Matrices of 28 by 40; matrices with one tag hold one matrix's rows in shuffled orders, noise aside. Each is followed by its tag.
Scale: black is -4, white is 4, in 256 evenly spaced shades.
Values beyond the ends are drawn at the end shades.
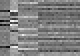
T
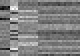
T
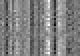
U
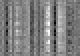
U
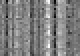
U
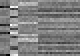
T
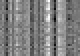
U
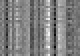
U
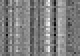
U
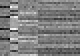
T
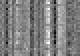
U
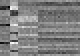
T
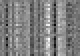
U
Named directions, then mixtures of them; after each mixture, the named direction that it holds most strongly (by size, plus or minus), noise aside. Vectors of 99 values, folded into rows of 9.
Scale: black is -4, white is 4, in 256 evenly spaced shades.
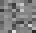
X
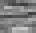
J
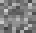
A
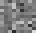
X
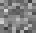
A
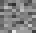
X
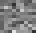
X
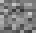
A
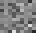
X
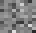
X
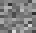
X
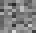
X
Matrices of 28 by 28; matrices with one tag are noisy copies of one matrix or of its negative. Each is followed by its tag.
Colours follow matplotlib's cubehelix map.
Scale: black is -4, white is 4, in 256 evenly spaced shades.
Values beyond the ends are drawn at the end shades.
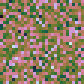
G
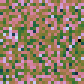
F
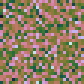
G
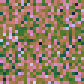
F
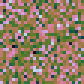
G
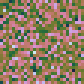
G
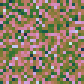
G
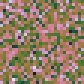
G
